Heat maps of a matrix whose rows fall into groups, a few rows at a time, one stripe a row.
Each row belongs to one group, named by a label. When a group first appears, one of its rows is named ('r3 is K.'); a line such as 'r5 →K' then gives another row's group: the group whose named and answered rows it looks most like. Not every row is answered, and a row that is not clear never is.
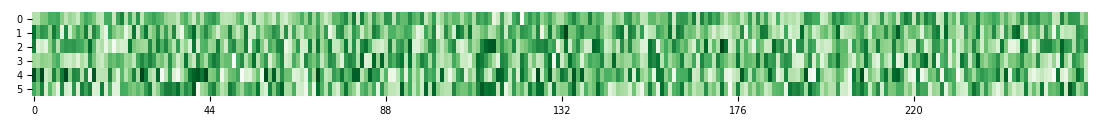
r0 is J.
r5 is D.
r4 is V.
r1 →V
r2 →D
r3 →J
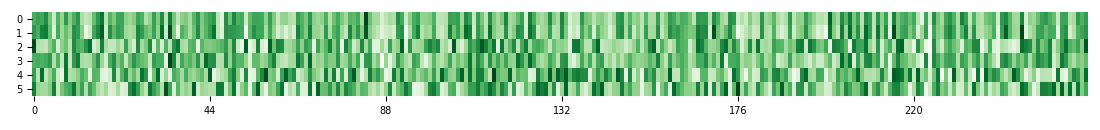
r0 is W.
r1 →W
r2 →D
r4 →V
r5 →D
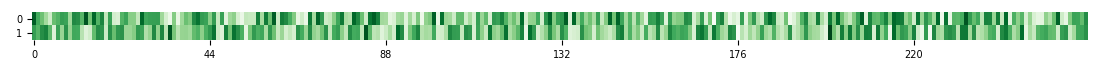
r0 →V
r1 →W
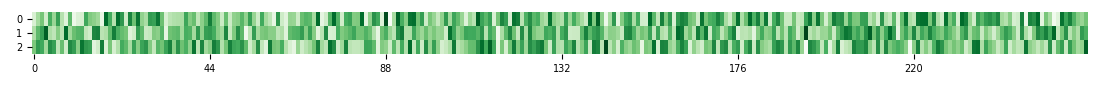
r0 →J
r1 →W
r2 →D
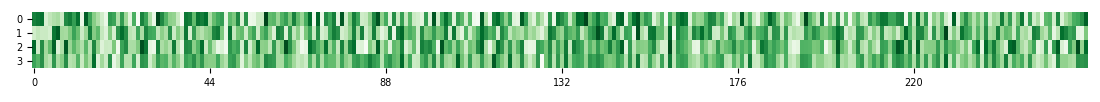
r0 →V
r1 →J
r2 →V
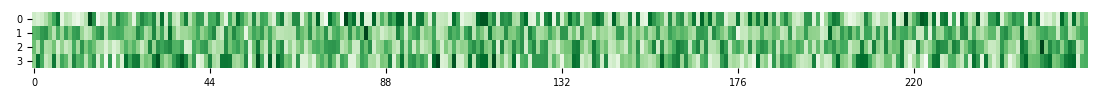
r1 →W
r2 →D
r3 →D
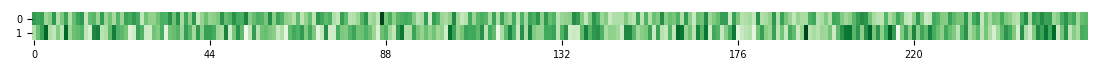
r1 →W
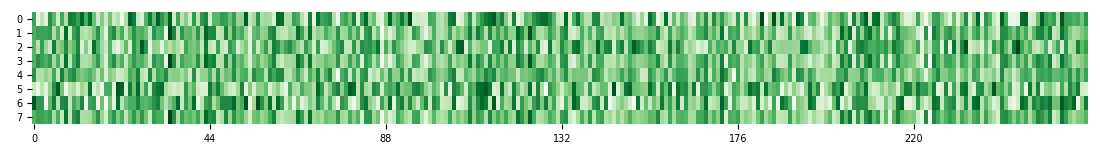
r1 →W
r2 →V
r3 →W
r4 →D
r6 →D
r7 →W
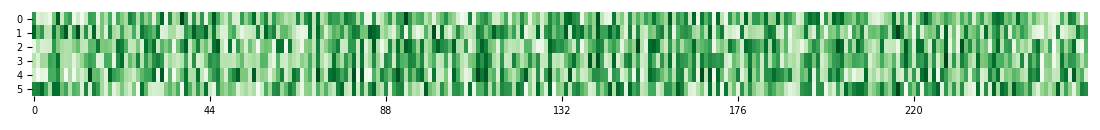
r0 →J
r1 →V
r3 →J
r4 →J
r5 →V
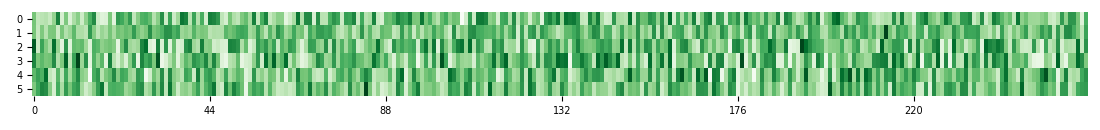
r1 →D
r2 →V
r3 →V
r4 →W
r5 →W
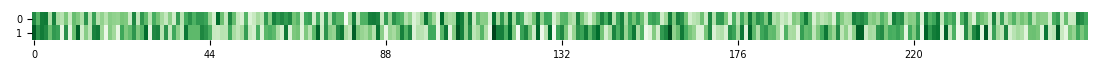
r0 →V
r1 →V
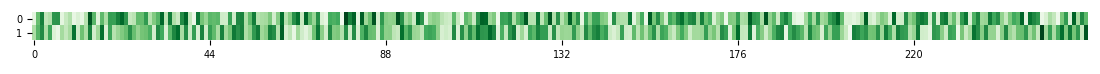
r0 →J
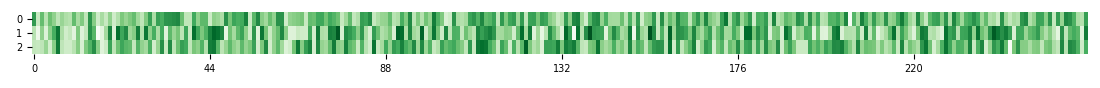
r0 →D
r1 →J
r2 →J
